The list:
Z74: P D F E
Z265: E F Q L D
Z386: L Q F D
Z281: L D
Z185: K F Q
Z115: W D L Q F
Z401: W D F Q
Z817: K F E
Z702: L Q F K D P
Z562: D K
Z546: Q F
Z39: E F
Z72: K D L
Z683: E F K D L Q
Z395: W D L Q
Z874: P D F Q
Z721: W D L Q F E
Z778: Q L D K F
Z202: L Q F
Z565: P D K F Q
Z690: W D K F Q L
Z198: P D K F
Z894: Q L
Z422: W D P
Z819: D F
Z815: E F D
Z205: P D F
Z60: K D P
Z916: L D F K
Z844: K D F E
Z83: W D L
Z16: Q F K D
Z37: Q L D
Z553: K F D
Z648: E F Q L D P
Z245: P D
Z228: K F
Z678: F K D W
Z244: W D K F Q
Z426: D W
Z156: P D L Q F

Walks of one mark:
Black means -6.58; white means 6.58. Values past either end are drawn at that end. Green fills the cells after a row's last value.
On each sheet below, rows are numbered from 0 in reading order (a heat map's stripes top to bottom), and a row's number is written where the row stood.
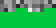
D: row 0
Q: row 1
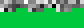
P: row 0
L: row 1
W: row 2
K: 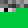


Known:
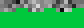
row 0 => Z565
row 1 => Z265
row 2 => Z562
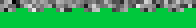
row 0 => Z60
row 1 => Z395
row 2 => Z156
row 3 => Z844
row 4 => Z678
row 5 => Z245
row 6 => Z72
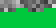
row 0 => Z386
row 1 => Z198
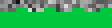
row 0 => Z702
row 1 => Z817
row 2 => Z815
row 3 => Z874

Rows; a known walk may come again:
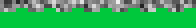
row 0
Z244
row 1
Z74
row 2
Z39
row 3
Z815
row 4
Z648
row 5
Z844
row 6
Z690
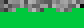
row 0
Z916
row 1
Z874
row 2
Z37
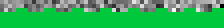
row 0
Z265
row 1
Z778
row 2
Z83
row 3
Z546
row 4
Z817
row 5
Z422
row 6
Z721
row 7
Z894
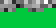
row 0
Z245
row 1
Z281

